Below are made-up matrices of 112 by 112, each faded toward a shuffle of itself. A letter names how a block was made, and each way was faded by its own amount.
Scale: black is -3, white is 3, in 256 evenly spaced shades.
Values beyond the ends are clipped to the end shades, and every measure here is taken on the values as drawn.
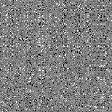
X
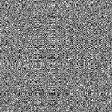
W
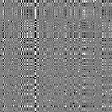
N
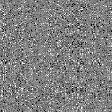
X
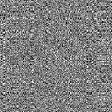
W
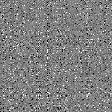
X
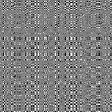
N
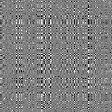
N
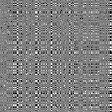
N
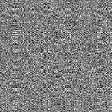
W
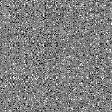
X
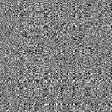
W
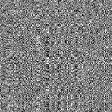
W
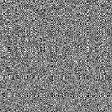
W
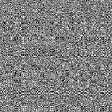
W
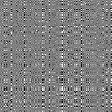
N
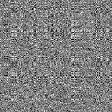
W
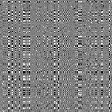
N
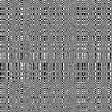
N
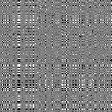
N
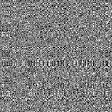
W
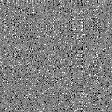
X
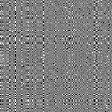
N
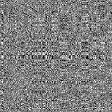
W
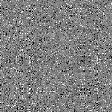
X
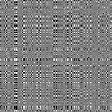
N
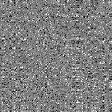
X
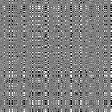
N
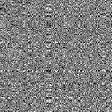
W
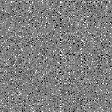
X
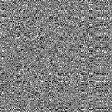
W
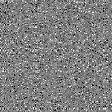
X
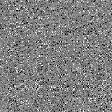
X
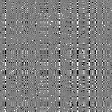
N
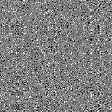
X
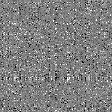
X
